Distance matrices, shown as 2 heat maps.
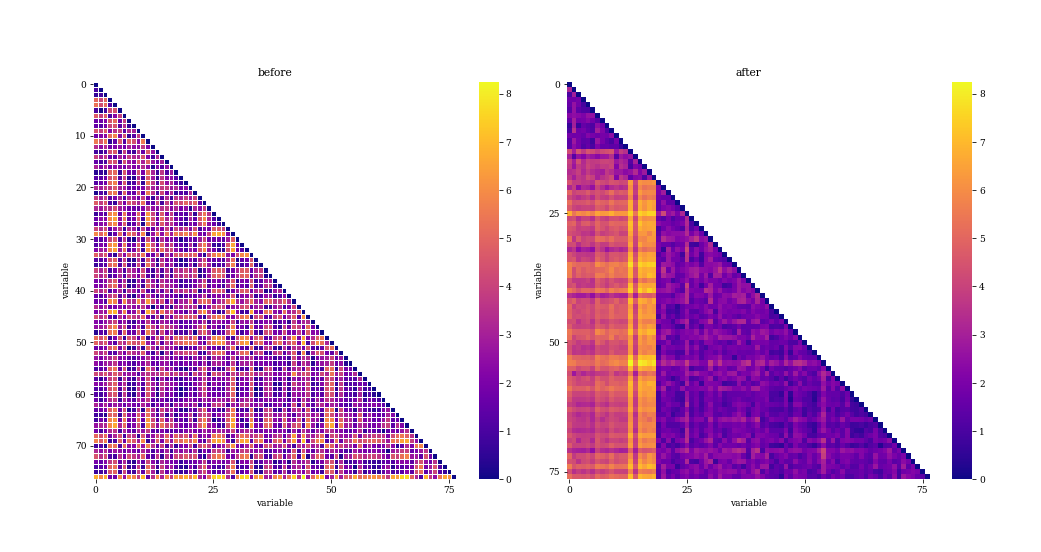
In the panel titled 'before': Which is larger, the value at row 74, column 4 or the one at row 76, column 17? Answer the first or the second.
the second
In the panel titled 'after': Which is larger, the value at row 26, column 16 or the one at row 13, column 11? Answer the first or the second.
the first
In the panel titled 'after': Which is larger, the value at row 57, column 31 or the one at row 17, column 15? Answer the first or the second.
the second
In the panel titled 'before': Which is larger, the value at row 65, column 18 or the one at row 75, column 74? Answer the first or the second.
the first
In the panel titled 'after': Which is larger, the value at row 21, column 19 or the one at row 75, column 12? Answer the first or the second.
the second
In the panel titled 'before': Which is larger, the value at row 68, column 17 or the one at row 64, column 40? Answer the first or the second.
the first
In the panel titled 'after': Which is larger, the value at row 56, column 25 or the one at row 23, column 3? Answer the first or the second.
the second
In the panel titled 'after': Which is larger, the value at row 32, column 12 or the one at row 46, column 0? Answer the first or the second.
the second
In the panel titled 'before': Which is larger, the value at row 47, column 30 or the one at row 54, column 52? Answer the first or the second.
the second
